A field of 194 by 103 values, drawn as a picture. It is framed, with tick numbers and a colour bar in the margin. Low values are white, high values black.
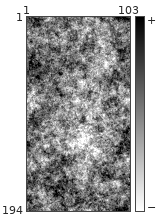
Ninth with the lowest average: centre. Odd rows or columns: none. Stripes: none. Mirror symmetry: none. Average level on the scale: 50%.
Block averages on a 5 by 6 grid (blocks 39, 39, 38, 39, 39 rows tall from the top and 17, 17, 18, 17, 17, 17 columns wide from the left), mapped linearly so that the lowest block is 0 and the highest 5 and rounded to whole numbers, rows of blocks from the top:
433324 / 543224 / 332123 / 332024 / 445344
